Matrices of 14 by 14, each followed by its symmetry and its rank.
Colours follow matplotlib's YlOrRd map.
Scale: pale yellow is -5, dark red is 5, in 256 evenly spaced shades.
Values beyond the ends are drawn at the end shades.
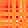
symmetric, rank one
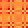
symmetric, rank one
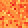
antisymmetric, full rank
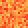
antisymmetric, full rank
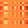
neither, rank one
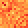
symmetric, full rank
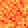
symmetric, full rank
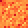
symmetric, full rank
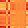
neither, rank one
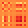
symmetric, rank one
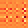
neither, rank one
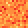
antisymmetric, full rank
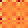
symmetric, rank one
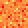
antisymmetric, full rank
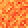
symmetric, full rank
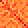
symmetric, full rank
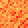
symmetric, full rank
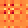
symmetric, rank one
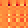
neither, rank one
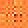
symmetric, rank one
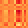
neither, rank one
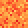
antisymmetric, full rank
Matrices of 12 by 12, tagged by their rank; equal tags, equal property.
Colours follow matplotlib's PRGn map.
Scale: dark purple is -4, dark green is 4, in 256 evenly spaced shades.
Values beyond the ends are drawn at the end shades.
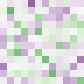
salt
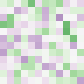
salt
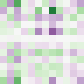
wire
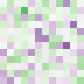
salt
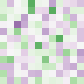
salt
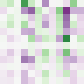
wire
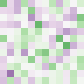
salt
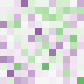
salt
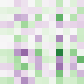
wire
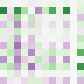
wire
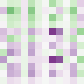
wire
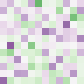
salt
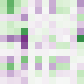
wire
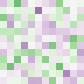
salt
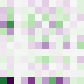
wire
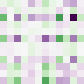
wire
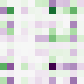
wire
